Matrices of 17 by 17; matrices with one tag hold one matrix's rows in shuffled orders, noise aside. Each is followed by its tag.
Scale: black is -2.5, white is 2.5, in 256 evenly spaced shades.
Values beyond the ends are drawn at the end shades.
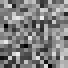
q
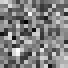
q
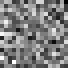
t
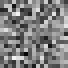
q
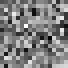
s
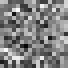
q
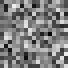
s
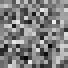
q
